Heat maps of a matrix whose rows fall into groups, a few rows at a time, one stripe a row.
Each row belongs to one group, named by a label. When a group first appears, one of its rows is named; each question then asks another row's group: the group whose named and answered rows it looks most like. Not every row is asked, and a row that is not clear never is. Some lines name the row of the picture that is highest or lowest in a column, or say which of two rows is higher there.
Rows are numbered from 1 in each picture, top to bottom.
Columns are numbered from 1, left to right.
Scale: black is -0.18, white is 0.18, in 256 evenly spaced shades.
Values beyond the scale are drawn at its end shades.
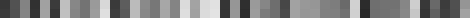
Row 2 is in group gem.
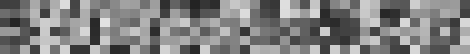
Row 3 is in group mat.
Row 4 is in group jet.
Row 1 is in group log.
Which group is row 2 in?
log
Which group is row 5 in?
mat
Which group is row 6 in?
gem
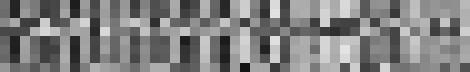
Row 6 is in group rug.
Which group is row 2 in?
rug
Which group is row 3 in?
jet
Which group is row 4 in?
mat
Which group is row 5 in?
rug
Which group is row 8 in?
gem
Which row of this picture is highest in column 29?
4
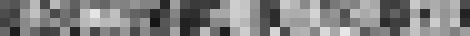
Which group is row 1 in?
log
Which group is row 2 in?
log
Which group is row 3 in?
log
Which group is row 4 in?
rug
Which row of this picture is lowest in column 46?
4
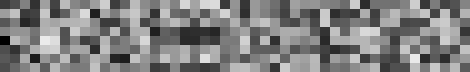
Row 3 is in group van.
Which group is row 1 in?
gem
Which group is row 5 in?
log
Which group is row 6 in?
mat
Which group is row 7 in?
gem
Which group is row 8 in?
log
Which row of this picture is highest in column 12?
4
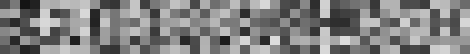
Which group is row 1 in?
van
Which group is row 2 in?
jet
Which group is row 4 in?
jet
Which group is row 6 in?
van
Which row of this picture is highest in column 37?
3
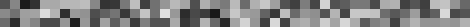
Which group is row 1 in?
van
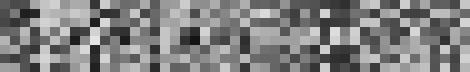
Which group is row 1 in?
mat
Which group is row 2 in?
van
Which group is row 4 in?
gem
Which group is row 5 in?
gem
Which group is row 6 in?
jet
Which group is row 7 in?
mat
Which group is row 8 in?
jet
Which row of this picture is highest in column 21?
4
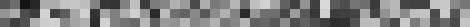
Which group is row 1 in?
van
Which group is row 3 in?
mat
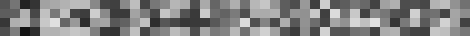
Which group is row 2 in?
gem
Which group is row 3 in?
log
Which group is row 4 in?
van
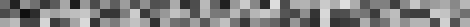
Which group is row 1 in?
rug
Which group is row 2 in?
van
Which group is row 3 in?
jet
